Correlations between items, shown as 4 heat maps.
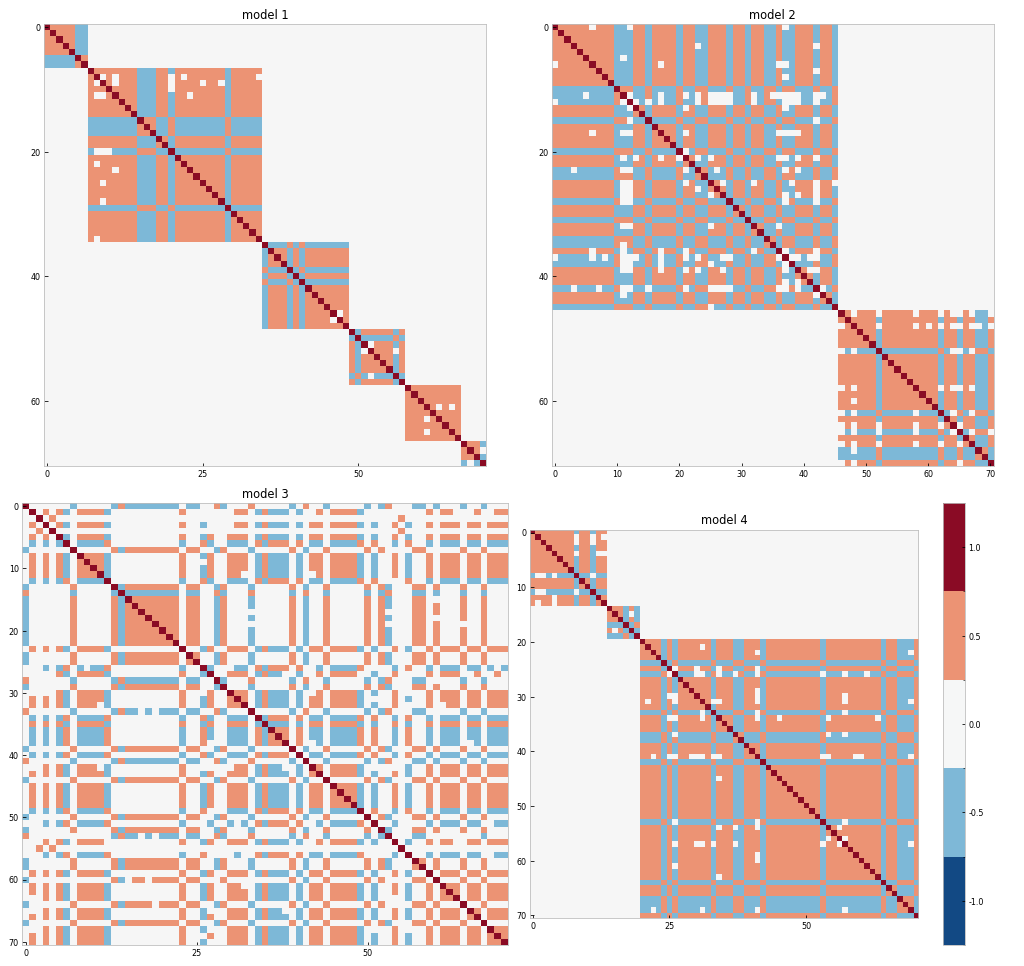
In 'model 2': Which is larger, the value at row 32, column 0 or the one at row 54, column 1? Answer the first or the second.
the first
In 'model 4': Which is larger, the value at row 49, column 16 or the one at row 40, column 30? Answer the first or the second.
the second
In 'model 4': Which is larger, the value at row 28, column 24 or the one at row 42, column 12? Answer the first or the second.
the second
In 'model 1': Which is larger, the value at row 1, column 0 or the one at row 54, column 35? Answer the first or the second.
the first
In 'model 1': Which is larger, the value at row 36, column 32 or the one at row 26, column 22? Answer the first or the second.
the second
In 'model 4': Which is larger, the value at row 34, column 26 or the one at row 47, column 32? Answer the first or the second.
the second
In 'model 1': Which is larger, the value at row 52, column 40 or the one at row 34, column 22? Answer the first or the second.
the second
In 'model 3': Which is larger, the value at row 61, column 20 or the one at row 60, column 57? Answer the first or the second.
the second
